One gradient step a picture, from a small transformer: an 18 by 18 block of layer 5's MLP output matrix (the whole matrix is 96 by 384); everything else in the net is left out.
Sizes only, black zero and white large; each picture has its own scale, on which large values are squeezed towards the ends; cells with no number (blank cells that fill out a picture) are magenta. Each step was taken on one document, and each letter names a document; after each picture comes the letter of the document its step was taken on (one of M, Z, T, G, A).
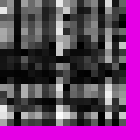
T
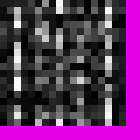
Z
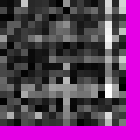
T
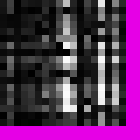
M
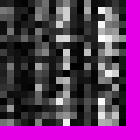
M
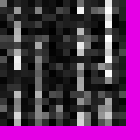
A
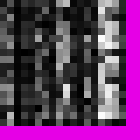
M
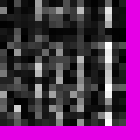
A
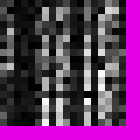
M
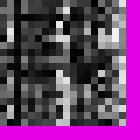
T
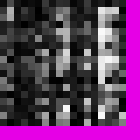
M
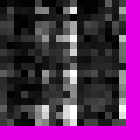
T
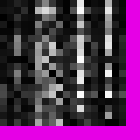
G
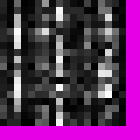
Z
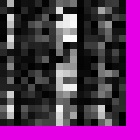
T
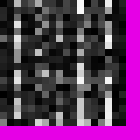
A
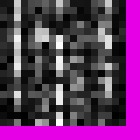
Z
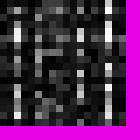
A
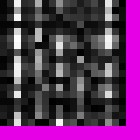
Z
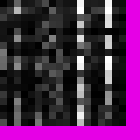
A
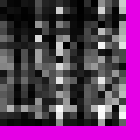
T
